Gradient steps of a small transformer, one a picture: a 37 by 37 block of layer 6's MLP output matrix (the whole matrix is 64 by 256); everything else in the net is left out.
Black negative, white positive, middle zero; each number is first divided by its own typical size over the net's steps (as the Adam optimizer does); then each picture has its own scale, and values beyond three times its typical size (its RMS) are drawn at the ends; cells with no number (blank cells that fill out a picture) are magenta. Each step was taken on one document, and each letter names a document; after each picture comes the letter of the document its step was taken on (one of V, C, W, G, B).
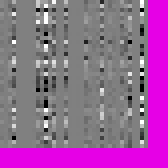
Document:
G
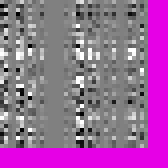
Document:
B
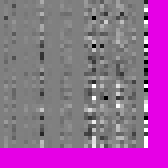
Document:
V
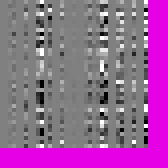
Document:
V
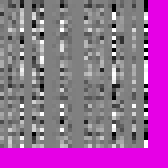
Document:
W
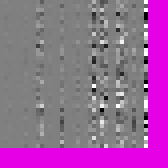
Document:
V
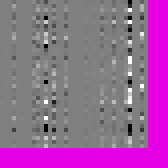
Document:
G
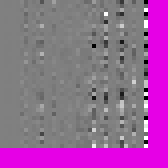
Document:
V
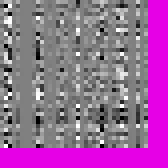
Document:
W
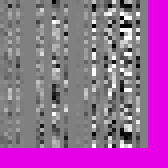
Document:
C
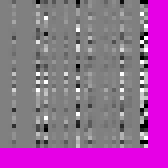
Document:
G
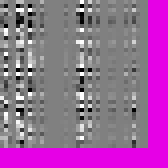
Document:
B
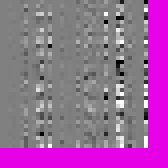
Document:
V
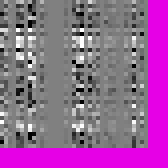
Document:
B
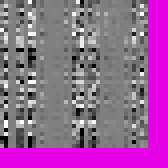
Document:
B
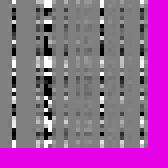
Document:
G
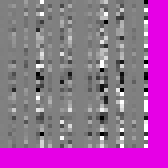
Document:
V
